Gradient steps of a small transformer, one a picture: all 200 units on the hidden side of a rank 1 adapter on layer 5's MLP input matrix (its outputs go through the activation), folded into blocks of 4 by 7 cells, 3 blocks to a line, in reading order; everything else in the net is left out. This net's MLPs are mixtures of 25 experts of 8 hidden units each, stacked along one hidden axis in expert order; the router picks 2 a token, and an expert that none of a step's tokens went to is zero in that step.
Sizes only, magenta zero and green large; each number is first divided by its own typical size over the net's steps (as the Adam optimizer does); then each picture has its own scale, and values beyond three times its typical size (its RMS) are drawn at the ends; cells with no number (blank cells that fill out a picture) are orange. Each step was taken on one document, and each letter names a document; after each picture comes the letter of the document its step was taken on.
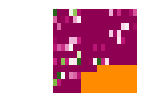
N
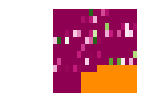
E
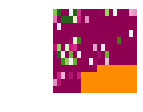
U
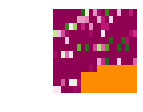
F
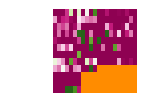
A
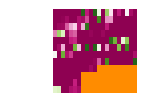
F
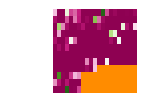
N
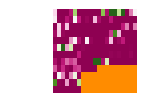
N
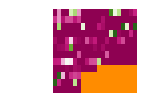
N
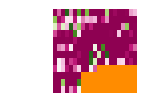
A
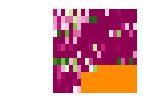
A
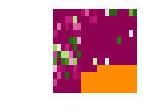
U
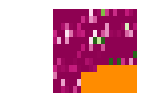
E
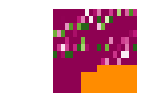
F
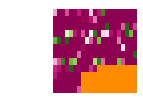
E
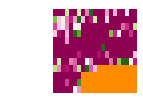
A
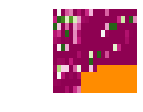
A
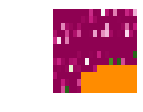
E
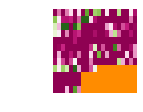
A
